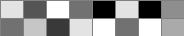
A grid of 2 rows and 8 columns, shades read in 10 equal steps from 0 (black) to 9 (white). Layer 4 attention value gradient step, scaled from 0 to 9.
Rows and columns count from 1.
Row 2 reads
4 7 2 8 9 4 9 6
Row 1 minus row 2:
4 -4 7 -4 -9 4 -9 -1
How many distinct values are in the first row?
6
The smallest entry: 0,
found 2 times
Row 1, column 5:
0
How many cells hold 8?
3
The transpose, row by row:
8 4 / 3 7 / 9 2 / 4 8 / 0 9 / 8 4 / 0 9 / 5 6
